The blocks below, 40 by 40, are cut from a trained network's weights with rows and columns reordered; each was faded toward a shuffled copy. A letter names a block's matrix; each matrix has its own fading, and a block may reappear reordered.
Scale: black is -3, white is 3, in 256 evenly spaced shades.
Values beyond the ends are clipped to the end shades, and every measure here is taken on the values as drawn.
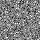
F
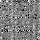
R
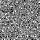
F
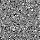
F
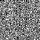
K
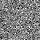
K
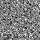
K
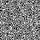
K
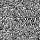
K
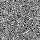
F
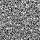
F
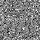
F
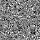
F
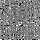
R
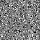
F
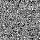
F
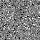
F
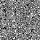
F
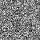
K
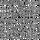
R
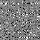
R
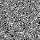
F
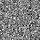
K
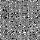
R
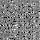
R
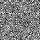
K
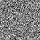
K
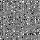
R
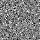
F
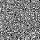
K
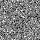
K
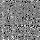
R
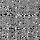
R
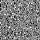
F
